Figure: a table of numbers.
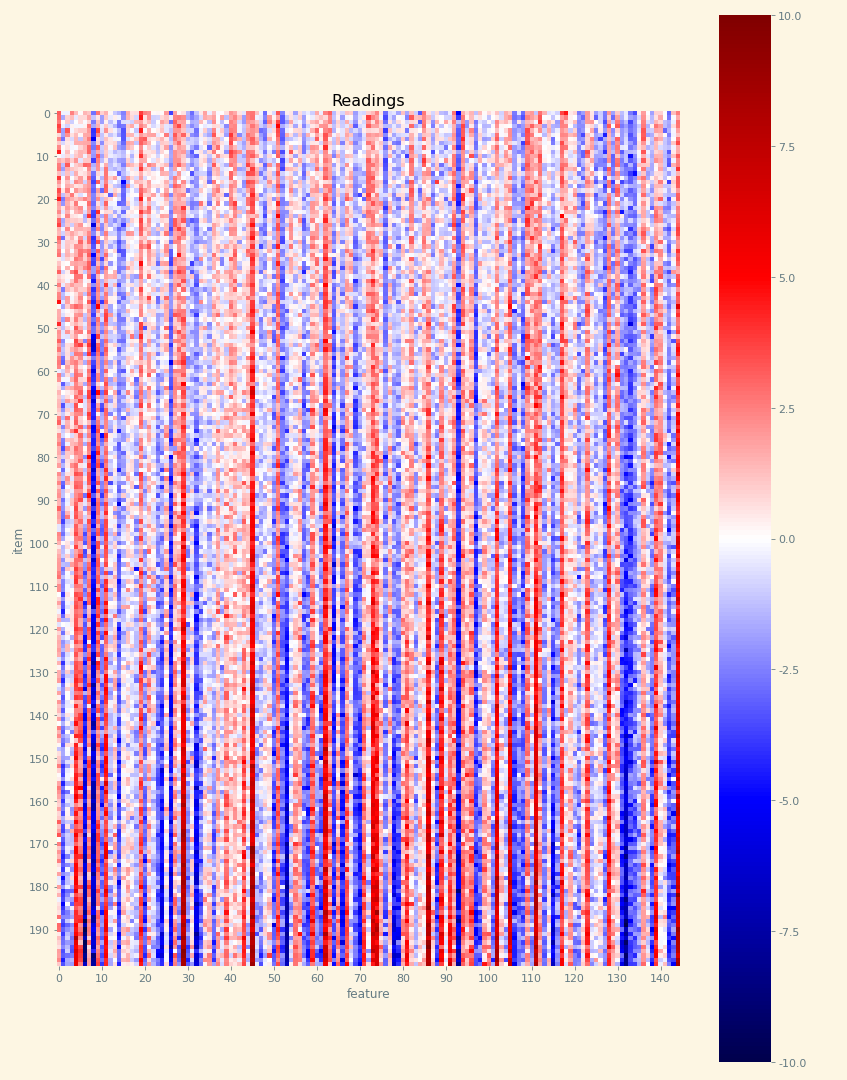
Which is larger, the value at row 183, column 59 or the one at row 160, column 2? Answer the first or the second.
the first
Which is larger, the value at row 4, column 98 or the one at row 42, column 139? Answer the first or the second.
the second
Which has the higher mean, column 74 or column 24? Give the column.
74
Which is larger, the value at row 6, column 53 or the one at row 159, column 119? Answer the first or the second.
the second
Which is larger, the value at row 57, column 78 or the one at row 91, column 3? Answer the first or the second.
the second
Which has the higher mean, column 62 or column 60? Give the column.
62
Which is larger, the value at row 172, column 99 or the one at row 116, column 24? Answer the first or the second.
the first
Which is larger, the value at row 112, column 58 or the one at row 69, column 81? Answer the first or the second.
the second
